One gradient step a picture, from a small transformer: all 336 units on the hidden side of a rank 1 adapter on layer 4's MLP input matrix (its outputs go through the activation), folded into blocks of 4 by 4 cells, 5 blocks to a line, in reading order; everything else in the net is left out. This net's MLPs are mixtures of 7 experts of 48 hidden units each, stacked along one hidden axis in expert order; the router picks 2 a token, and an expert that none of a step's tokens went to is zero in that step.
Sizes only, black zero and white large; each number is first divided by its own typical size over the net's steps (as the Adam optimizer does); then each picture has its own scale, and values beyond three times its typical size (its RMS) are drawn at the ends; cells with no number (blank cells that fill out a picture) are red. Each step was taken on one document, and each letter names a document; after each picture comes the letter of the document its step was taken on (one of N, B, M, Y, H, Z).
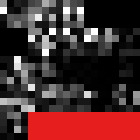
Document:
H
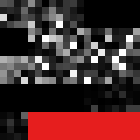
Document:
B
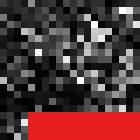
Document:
B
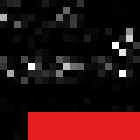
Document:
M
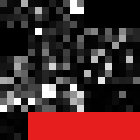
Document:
H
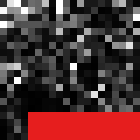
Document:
B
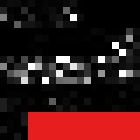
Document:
M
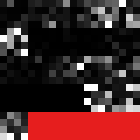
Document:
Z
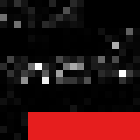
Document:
M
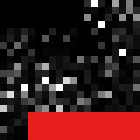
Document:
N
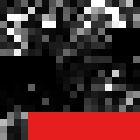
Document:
Z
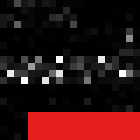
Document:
M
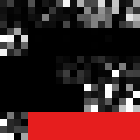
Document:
Z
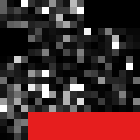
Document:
H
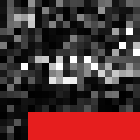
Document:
B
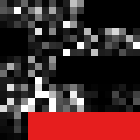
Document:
H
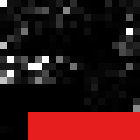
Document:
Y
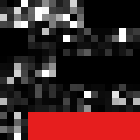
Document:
H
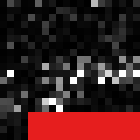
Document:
N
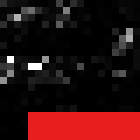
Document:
Y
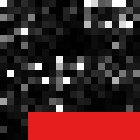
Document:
N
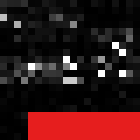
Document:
M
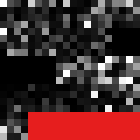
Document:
Z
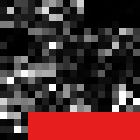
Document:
H
